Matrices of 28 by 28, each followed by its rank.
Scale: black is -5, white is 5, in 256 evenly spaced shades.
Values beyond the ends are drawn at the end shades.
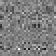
five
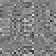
five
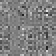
five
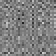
three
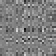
three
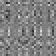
three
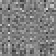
five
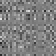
three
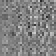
five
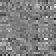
five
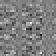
three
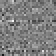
five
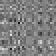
three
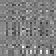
three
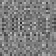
five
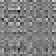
three
